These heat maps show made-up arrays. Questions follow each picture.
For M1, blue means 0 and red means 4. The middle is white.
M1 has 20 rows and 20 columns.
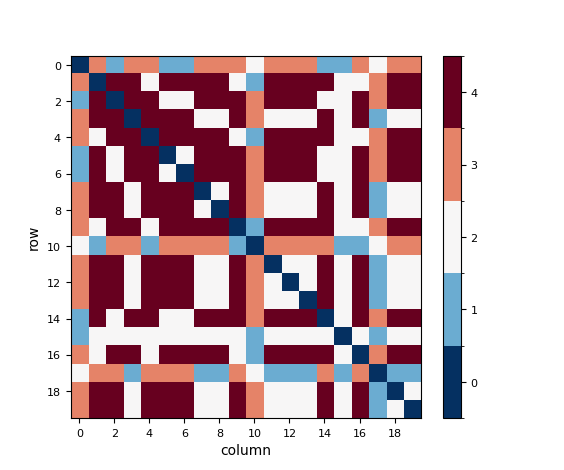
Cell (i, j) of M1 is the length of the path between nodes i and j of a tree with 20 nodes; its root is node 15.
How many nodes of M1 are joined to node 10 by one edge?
5
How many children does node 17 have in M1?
8
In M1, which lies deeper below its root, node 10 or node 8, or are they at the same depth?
node 8
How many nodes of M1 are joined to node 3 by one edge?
1
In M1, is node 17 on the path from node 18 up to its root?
yes
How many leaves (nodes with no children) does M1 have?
16
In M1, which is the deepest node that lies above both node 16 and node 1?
10
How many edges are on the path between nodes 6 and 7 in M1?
4
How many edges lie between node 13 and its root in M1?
2
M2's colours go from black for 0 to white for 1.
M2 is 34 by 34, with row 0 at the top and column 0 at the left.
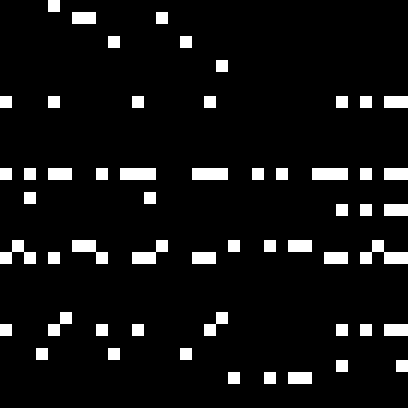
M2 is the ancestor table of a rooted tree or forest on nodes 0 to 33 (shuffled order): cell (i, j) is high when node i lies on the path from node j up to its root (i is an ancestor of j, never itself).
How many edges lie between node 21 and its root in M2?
1
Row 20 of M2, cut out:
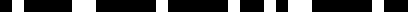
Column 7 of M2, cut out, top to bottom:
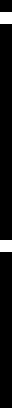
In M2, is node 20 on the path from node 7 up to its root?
yes
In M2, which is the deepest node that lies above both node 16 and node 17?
21
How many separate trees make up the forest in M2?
3
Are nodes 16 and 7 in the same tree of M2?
no
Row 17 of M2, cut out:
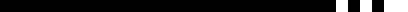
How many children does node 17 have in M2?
2
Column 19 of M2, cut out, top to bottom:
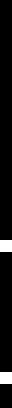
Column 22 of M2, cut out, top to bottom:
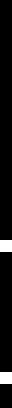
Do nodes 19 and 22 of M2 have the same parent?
yes
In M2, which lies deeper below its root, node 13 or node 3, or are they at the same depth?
node 13
